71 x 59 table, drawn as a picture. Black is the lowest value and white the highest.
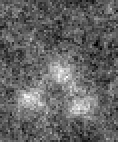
There are three bumps. No regular stripes run through it. Overall the values sit about 40% of the way up the scale. No row or column stands out. The texture is blotchy.
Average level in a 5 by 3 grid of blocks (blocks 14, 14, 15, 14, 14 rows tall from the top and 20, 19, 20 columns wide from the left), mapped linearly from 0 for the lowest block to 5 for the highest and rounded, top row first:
1 0 1
1 1 0
1 5 1
4 4 3
1 1 1
